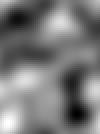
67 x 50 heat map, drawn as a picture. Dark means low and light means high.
No lone cell stands out from its neighbours. Overall the values sit about 50% of the way up the scale. The bottom middle is the smoothest part. The bottom right is the roughest part.
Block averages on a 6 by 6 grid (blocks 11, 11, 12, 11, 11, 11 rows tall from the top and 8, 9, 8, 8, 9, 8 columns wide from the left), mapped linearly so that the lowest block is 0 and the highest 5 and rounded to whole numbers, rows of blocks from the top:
101322 | 012321 | 111222 | 343203 | 433203 | 532202
